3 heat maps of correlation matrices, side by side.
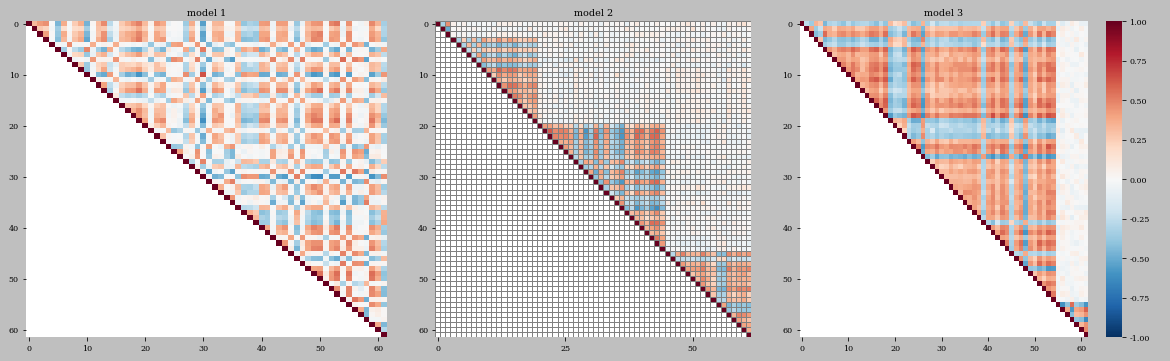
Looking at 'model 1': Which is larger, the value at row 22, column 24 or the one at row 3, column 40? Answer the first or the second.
the second
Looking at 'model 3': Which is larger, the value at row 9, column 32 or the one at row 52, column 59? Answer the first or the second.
the first
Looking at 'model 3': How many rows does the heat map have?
62
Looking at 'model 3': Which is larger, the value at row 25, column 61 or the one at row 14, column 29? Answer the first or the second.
the second
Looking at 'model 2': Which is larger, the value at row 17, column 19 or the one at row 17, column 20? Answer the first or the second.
the first
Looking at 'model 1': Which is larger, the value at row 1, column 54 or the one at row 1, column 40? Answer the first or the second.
the second
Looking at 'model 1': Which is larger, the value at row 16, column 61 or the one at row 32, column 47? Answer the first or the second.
the second
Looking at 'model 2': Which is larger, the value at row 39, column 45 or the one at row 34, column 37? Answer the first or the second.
the first
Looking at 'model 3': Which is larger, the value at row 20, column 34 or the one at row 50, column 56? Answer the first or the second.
the second
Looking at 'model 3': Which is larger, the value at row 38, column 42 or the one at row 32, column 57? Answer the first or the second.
the first
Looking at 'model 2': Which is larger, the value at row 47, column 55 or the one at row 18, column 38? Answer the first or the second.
the second
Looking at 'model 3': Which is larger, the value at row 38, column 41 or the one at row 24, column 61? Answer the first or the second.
the first
